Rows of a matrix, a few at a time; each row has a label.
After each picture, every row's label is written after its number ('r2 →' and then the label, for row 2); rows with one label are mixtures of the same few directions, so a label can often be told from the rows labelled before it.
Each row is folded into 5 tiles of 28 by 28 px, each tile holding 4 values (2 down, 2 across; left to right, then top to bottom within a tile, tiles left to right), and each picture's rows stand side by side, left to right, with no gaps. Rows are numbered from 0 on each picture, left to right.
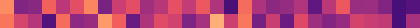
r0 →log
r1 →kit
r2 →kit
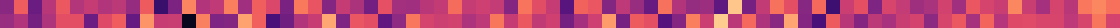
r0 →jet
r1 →log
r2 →log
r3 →kit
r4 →log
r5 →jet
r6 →jet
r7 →kit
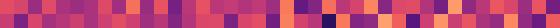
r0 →jet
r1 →jet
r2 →log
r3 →jet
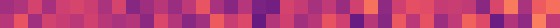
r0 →jet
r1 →kit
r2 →kit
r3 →kit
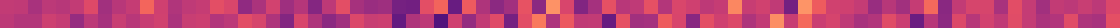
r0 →kit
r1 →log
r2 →kit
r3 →jet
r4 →log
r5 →kit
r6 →kit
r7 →jet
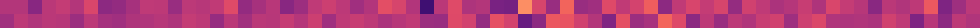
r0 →kit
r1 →kit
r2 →log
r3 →log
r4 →log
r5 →jet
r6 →kit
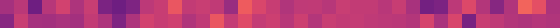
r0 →kit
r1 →kit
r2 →jet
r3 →log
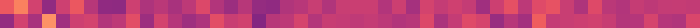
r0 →log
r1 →kit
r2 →jet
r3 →kit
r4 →jet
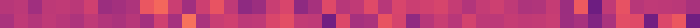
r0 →kit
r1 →log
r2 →log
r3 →log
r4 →jet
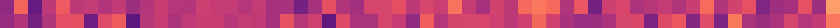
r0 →jet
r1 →jet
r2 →log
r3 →kit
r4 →jet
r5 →jet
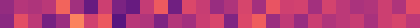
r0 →kit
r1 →jet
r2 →jet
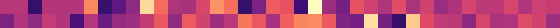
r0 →kit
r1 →log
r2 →jet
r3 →log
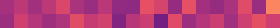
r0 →kit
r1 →jet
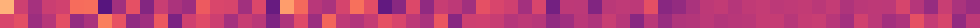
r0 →log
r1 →jet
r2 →log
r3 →jet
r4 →kit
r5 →jet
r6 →kit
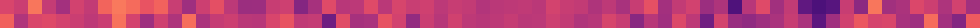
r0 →kit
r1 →log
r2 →log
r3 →jet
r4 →kit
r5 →kit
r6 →jet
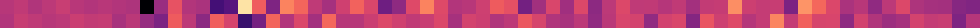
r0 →kit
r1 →log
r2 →log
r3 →log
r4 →jet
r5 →kit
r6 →kit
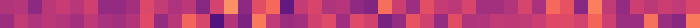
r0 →kit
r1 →kit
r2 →log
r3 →jet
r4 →jet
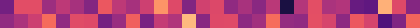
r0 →log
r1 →log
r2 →log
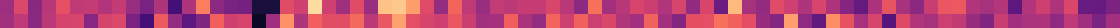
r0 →jet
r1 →kit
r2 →kit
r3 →jet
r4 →jet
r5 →jet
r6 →log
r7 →kit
